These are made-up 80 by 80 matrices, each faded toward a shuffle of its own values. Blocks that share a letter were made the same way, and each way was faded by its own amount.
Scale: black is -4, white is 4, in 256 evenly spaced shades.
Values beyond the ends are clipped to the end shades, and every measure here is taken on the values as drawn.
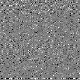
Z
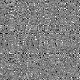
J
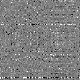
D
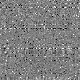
Z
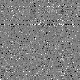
Z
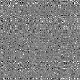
D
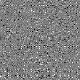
J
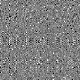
J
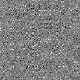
J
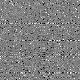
Z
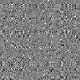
D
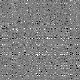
D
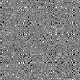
J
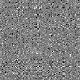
J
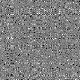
Z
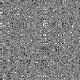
J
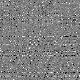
Z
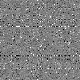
Z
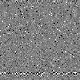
Z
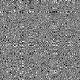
J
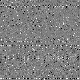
Z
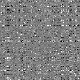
D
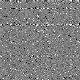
Z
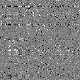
Z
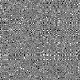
J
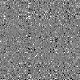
D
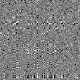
D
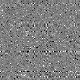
D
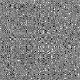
J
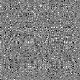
J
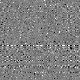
D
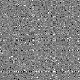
J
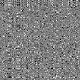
J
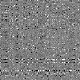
D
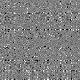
D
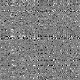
D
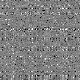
D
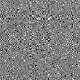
J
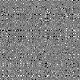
D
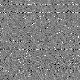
Z
